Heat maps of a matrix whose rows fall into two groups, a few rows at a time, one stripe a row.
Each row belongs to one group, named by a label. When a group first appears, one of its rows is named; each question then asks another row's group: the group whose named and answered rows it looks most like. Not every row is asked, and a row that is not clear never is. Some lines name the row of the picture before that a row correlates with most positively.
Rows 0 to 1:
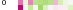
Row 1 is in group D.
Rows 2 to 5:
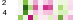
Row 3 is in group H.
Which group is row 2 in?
H
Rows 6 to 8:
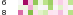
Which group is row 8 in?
D
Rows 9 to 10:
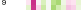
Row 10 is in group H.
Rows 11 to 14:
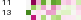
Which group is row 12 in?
H
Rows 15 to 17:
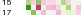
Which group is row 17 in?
H
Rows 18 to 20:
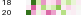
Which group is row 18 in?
H
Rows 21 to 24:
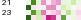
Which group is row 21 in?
H
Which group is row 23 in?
H
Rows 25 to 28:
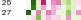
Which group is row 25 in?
H
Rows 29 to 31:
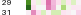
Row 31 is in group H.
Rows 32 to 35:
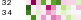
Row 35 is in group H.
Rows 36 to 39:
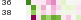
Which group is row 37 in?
H
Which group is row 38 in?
H
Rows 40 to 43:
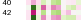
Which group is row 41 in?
H
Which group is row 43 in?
H
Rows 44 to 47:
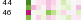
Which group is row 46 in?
D
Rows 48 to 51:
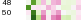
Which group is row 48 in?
H
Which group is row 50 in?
H
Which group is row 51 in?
H
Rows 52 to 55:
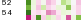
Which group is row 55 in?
D
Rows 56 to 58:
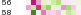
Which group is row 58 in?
H
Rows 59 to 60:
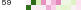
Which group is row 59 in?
H
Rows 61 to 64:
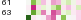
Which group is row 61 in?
H
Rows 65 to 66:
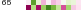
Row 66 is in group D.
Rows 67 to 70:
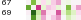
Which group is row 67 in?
H
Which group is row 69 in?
H
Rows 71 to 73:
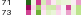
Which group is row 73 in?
D
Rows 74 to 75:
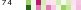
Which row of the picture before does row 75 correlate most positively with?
71
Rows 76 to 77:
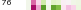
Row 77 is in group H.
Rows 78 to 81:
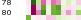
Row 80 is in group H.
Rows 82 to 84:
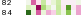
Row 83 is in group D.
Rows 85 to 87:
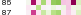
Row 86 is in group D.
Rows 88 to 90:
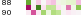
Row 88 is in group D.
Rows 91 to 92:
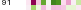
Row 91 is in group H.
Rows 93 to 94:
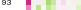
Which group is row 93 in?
D
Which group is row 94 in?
D
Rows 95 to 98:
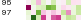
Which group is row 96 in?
D
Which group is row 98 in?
H
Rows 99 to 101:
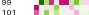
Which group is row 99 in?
H
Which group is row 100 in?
D
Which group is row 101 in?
D
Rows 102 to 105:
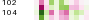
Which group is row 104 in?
H
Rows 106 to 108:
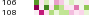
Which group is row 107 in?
D
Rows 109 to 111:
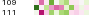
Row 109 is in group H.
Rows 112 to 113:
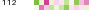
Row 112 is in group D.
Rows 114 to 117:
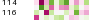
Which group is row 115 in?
H
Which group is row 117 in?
D
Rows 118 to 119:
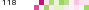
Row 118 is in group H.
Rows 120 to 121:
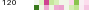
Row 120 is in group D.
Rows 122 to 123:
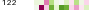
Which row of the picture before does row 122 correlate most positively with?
120
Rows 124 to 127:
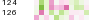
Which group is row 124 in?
H
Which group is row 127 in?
D
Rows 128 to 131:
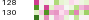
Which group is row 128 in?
D
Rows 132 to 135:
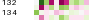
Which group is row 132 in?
H
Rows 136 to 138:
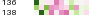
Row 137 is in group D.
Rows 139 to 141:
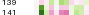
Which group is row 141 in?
H
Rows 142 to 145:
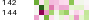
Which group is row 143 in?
H
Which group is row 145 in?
D
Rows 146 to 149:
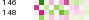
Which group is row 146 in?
H
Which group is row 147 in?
D
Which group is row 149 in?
H
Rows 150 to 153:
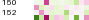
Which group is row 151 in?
D
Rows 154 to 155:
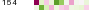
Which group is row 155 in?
H
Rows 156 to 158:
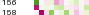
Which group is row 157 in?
D
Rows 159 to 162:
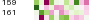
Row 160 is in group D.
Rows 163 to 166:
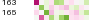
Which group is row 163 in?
D
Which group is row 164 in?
H
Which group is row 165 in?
D
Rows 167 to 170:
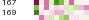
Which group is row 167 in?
D
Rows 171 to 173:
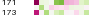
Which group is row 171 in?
D
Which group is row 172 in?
H
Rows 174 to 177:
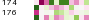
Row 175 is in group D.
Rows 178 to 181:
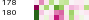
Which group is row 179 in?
D
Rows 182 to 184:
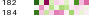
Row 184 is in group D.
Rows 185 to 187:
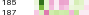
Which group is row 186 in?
H
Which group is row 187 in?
D
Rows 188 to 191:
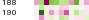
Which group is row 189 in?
H
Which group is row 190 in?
H
